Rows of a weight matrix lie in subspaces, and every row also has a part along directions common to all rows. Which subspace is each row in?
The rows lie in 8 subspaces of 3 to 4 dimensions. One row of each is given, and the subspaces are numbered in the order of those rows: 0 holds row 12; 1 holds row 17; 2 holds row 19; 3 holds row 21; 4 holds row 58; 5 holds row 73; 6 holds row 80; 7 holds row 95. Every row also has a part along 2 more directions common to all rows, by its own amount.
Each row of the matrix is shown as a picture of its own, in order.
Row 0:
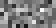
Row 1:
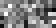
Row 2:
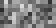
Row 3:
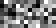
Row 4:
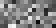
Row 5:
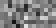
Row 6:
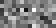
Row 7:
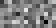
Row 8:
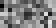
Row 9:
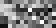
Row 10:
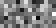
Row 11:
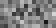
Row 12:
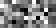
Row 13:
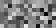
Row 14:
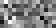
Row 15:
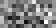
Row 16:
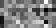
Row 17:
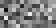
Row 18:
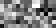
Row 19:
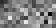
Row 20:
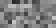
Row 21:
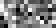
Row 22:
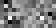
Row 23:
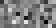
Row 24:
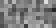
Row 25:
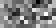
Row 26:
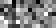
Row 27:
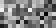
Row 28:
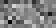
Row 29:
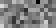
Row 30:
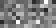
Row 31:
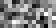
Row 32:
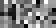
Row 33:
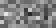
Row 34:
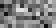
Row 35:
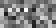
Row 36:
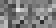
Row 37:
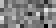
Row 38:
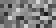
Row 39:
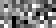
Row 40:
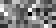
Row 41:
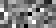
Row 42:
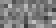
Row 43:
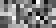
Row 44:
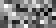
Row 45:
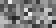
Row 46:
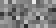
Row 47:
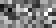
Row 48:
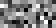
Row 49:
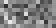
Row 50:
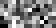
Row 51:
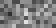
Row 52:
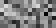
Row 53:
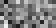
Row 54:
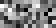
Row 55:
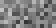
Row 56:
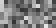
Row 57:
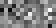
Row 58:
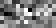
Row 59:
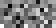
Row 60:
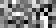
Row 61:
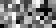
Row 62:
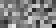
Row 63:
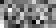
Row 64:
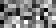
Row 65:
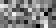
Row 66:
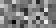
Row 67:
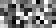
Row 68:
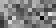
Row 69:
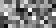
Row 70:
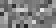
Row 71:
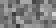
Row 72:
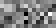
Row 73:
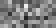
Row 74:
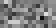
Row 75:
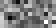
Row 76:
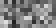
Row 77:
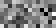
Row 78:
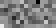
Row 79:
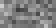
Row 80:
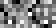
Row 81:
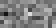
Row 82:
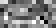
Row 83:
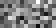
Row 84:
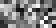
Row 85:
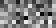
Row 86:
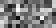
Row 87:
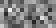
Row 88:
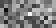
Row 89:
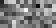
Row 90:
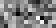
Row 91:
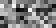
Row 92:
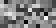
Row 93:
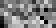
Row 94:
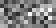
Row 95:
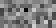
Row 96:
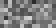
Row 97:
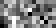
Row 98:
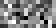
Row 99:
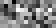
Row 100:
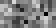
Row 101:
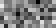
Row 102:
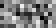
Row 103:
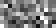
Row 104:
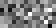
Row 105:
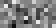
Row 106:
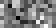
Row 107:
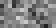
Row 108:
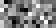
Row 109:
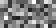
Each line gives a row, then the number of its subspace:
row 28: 2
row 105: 4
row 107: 6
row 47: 7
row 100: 2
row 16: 0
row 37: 0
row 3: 0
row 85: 2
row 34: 3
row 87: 7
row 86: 6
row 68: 2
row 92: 0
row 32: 0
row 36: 6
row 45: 7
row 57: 7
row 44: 6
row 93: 0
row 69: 5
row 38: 3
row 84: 4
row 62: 4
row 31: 2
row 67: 0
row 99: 4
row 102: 4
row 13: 3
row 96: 1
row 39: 5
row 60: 1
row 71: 5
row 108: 1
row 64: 6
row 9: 6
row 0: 6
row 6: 7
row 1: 5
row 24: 0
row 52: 6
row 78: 3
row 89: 1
